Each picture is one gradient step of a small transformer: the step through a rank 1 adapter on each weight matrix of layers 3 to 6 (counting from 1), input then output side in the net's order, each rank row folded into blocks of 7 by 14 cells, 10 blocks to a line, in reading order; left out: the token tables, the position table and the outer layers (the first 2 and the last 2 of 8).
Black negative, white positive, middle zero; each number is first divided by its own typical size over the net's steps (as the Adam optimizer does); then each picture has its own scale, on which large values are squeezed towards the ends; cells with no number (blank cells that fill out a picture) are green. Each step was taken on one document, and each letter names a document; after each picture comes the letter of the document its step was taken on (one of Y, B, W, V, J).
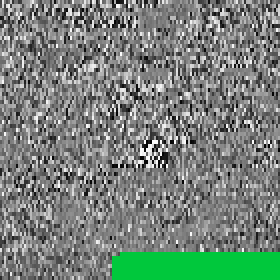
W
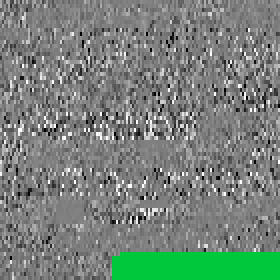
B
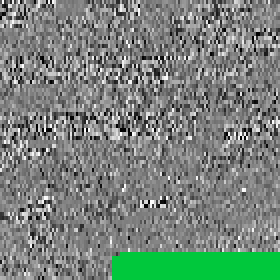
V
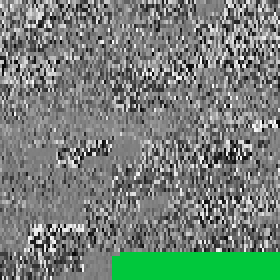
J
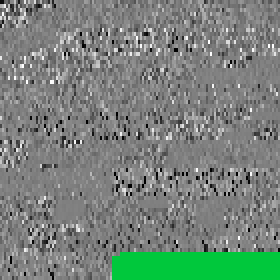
B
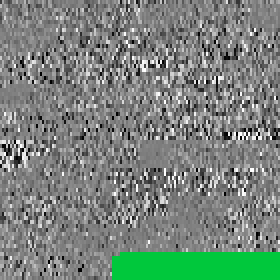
V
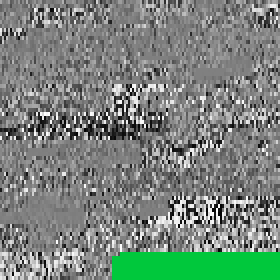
J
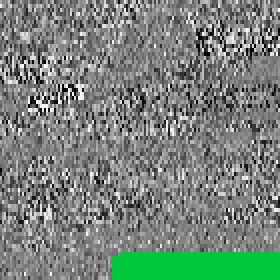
W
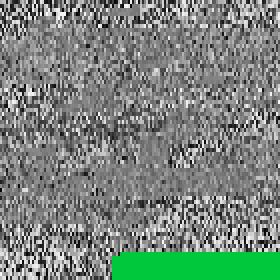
J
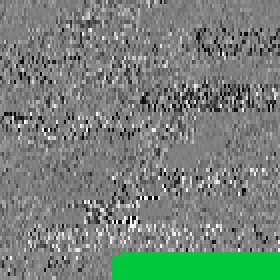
V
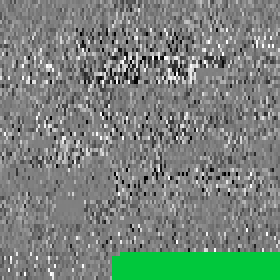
B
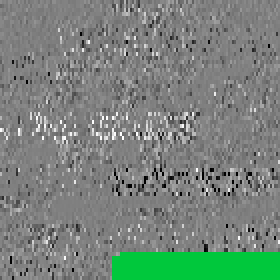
B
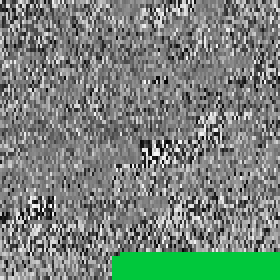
J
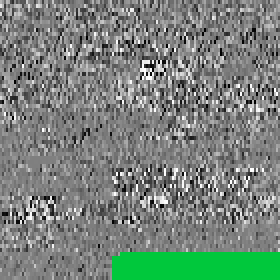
V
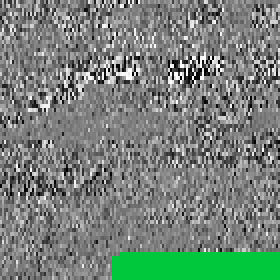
W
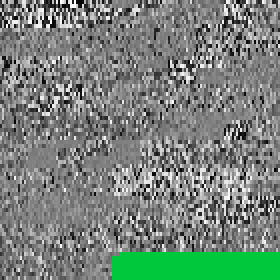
J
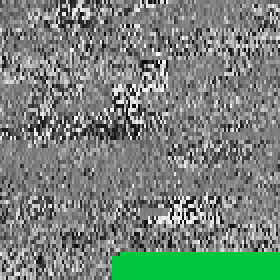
J
